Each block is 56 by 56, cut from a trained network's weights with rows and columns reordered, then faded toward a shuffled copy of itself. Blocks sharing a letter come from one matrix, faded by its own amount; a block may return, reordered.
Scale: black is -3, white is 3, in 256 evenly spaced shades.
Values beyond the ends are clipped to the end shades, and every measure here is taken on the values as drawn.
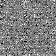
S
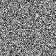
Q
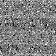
S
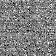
S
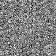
Q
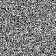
Q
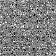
S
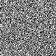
Q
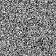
Q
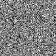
Q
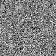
Q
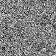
Q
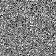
Q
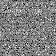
S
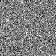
Q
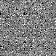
S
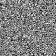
Q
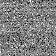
S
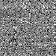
S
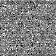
S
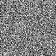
Q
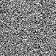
Q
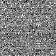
S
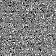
S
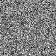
Q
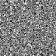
Q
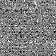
S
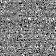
S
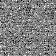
S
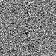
Q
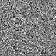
Q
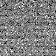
S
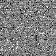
S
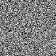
Q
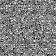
S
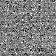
S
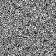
Q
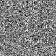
Q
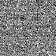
S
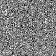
Q
